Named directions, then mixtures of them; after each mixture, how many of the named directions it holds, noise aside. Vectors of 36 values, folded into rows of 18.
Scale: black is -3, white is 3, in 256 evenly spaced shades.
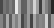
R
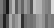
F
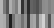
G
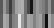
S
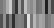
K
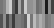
one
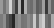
two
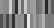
one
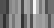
three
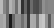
one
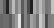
three
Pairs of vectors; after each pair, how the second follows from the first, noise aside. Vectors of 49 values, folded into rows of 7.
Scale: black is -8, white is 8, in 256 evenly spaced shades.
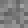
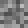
scaled up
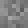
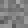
shuffled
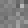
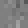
partly zeroed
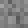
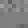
partly zeroed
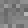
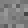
negated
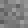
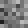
scaled up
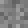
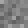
shuffled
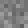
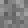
reversed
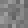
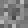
scaled up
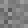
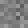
reversed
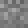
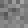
negated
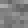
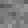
negated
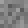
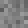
shuffled
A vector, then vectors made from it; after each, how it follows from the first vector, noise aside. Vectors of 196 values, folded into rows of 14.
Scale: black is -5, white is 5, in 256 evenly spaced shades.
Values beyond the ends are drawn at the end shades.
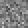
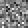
scaled up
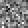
scaled up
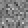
sign-scrambled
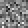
scaled up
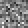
scaled up
